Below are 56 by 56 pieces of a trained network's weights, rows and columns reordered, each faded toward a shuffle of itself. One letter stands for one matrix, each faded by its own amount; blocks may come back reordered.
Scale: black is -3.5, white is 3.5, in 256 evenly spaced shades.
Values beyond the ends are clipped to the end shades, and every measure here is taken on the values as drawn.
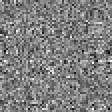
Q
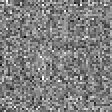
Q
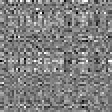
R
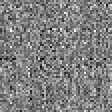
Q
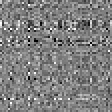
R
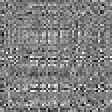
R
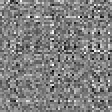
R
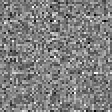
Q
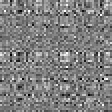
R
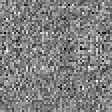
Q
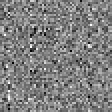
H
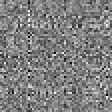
H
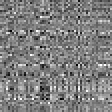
R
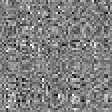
R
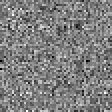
Q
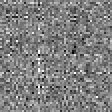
H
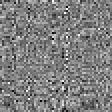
H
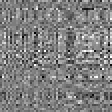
R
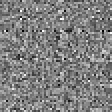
Q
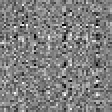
H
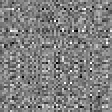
R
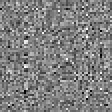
H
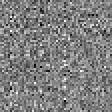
H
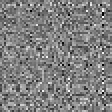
H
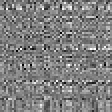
R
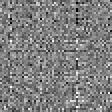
H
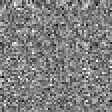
Q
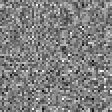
Q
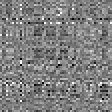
R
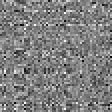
R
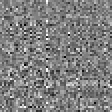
H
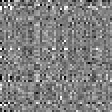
R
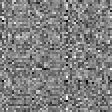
H
